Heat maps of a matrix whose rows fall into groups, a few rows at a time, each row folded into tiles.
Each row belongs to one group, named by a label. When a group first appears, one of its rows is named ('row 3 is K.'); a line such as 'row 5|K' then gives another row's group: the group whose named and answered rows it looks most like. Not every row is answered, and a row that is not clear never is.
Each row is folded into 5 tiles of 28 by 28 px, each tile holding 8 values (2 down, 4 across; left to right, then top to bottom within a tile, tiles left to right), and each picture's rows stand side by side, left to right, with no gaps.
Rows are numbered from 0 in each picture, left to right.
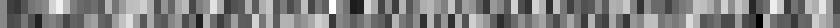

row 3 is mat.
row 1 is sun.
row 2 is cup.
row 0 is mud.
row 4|mud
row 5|sun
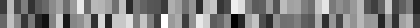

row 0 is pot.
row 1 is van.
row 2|sun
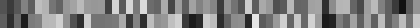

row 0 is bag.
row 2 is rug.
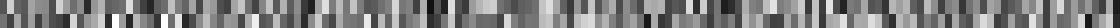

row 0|rug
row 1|van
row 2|bag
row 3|mud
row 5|bag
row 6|cup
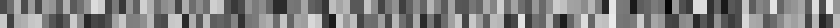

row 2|cup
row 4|mat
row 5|bag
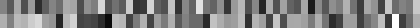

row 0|van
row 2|cup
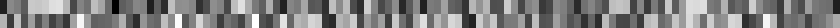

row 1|van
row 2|cup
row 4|mud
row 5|cup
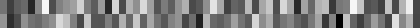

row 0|bag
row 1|sun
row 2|sun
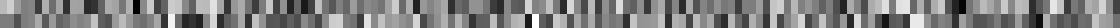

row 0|sun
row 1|rug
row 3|cup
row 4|rug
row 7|sun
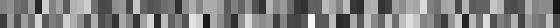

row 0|mat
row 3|sun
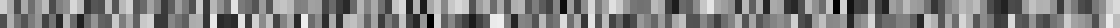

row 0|sun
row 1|pot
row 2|mat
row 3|rug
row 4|rug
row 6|mud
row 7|mud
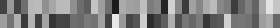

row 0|rug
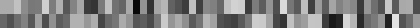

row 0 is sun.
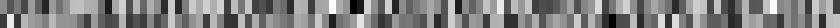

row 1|pot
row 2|cup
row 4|rug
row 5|bag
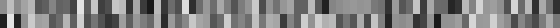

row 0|mat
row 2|mat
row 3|pot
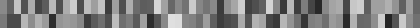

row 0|van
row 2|pot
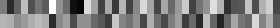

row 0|cup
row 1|sun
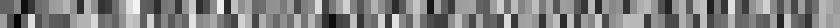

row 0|mud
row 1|pot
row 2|rug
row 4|mat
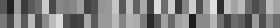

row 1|van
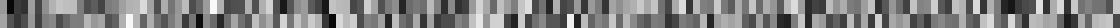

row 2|cup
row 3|pot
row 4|mat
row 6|mat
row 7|pot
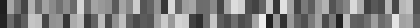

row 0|pot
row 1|van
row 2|sun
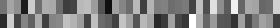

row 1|pot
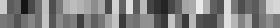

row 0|bag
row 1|mud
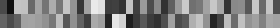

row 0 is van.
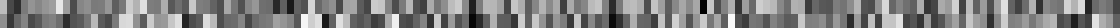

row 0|mud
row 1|cup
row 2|van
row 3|rug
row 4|rug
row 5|rug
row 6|bag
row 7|van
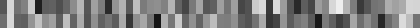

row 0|mat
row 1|mat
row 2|mud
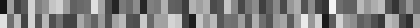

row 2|van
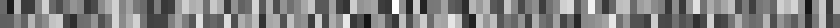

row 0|bag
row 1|bag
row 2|mat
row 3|cup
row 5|mat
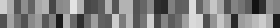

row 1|pot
